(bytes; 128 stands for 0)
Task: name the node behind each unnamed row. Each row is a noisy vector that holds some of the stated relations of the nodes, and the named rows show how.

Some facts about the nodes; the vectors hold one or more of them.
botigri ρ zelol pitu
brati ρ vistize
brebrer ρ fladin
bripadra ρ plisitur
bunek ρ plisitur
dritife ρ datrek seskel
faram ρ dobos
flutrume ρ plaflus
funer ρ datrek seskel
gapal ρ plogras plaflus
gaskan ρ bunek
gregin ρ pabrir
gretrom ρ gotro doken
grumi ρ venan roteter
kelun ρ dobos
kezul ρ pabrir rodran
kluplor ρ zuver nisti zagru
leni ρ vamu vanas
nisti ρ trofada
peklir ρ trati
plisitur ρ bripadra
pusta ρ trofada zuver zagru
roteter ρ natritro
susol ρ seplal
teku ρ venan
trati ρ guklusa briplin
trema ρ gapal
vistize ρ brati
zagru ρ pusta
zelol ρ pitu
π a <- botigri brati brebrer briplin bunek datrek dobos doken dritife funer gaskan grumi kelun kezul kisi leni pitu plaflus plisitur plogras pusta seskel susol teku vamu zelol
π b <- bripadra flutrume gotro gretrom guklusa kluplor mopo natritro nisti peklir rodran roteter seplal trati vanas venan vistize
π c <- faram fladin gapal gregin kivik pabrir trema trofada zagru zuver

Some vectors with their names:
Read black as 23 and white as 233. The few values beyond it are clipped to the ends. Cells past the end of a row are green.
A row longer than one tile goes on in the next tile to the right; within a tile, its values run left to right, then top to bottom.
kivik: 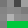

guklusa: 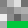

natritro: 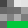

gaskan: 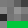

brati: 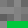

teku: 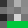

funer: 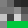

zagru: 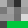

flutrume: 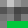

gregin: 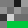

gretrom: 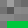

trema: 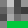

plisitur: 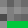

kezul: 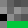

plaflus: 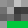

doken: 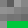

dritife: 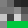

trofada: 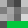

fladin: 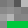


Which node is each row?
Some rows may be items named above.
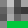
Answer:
gapal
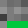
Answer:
bunek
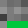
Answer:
bunek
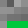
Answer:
pitu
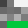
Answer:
venan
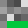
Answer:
pabrir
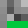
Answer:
rodran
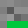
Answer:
bripadra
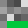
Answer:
pabrir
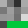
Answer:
zagru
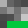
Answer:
pusta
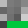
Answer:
nisti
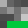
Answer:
pusta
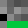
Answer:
kezul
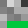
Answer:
peklir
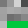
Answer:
briplin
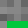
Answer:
zelol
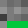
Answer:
bunek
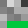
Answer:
peklir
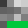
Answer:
roteter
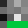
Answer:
grumi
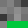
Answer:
botigri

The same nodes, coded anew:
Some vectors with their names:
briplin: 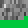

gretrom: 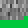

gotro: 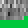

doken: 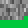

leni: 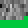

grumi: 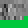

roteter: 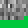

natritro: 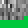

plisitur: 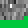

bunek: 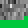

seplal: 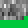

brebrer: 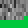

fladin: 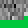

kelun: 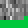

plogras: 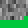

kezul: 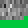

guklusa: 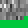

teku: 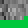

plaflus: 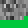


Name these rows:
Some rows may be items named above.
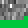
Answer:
plisitur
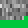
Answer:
nisti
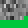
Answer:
plaflus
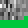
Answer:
venan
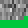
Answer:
zagru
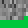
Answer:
kivik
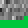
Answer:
bripadra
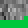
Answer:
teku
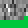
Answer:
faram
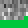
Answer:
gregin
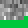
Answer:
pabrir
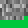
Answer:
kluplor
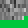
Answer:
zelol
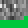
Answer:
flutrume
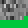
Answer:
plaflus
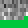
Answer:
gregin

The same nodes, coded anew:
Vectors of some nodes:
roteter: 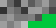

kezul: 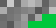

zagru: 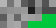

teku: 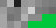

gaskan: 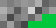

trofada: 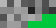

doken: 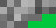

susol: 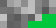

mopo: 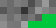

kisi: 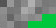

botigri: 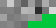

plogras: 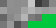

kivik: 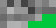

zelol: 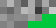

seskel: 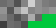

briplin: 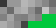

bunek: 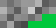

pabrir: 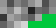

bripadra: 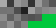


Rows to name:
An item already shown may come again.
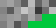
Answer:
pitu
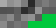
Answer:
nisti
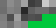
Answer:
gretrom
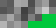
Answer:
guklusa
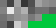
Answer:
faram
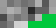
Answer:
gregin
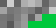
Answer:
kezul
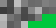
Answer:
seplal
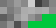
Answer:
plaflus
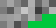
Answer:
pitu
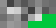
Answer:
fladin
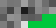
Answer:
rodran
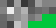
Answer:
faram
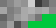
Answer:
plaflus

